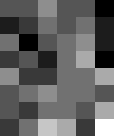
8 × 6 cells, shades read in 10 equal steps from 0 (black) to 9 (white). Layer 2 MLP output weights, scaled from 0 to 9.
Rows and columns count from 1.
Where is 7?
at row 8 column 3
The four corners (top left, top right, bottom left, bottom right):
3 0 2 9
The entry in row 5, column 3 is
2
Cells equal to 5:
4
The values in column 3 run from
1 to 7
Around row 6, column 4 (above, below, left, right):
4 4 5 4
